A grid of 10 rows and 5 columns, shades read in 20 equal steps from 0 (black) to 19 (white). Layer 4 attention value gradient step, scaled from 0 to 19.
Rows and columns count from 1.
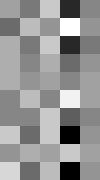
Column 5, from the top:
10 11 9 11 12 12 10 11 12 11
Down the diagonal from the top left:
12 14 15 8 12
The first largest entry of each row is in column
3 4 3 1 1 4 3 1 4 1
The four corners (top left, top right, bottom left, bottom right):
12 10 16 11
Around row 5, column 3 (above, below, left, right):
13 10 11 10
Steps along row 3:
down up down up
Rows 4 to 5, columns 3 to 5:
13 8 11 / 12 10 12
